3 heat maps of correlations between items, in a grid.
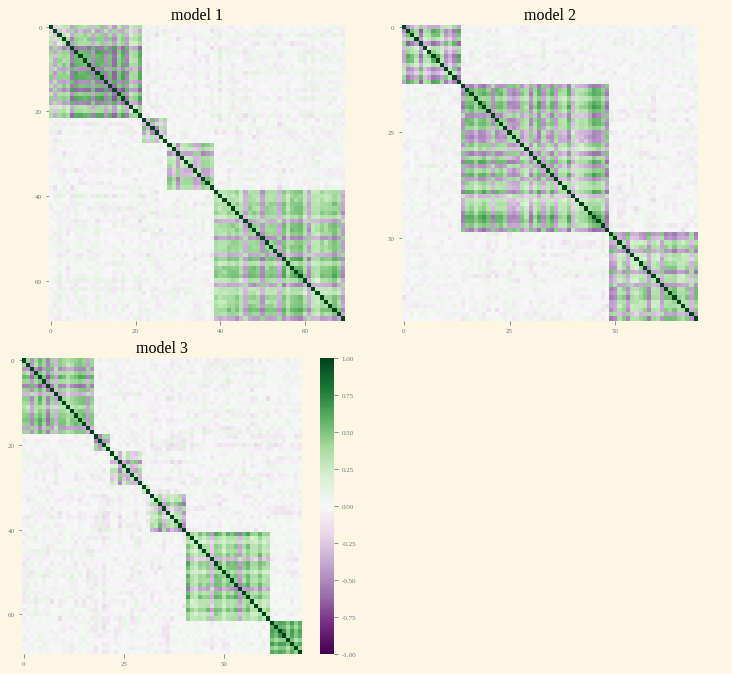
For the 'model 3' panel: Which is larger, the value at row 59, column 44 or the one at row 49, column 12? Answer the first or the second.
the first
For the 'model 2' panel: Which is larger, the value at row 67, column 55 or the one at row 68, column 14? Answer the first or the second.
the first
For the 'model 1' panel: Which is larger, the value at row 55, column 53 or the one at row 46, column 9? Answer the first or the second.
the first
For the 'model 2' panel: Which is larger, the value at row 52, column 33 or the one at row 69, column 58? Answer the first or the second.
the first
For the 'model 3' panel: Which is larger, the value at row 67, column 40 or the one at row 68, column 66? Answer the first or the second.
the second
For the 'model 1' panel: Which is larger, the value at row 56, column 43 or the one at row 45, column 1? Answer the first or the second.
the first
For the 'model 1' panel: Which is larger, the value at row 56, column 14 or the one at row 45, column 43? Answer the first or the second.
the second
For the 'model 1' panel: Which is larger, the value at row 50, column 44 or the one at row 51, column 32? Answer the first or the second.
the second
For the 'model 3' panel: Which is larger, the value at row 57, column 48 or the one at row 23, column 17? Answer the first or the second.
the first
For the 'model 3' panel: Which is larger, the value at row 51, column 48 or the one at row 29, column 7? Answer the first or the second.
the first
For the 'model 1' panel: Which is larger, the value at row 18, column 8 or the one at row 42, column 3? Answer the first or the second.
the second
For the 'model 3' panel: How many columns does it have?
70
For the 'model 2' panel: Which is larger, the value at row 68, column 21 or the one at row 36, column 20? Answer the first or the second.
the first
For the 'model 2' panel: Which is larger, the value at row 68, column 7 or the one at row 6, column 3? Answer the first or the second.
the second
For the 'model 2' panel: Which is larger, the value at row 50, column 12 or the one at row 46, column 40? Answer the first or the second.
the first
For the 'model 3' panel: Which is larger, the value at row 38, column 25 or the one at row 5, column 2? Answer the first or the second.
the first
